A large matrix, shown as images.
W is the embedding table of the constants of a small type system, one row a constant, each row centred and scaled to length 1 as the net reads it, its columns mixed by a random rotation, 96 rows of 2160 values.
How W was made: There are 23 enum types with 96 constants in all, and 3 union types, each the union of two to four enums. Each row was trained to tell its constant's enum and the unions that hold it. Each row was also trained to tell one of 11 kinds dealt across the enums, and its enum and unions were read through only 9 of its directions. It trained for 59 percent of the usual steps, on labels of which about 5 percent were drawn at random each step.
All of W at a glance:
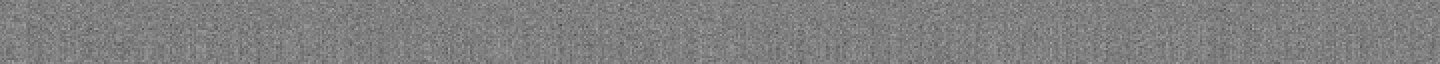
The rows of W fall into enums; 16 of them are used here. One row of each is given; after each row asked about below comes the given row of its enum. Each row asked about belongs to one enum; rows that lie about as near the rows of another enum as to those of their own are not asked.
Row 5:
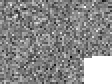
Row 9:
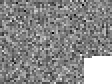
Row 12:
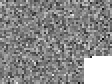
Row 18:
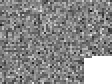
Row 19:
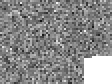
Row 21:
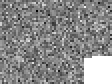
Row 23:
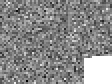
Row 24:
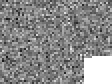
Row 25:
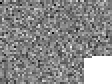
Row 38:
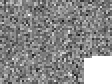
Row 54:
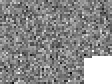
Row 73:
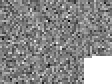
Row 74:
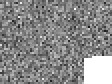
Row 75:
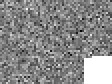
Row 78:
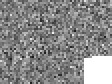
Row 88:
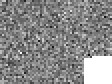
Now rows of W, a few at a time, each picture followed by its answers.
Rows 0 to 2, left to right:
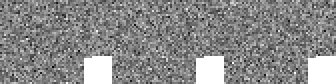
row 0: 5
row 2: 75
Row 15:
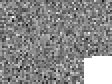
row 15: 9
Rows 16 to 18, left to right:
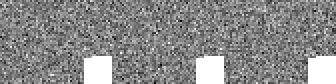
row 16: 12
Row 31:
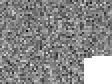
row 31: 54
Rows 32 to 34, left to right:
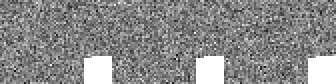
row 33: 75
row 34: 78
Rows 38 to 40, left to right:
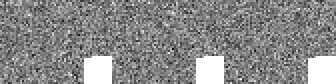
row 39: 12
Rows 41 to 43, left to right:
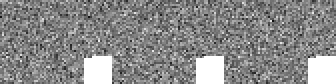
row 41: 54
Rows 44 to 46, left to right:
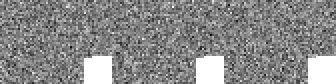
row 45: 19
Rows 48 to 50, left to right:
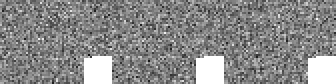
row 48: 73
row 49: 78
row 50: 88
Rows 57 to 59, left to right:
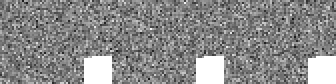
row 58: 75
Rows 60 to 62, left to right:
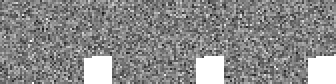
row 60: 18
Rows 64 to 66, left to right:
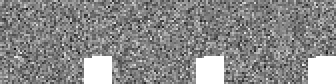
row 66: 74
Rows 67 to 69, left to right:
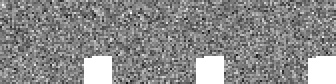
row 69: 73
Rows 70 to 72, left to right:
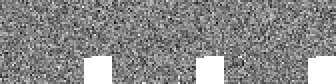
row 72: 88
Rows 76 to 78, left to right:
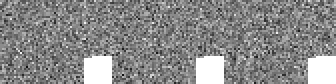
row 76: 88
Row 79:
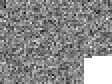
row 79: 73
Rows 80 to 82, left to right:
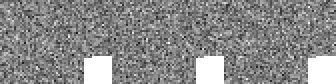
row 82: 78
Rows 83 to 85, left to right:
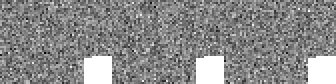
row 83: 73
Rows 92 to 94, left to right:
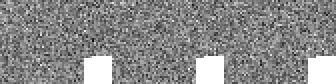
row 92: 75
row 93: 12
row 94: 12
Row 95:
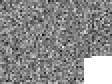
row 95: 74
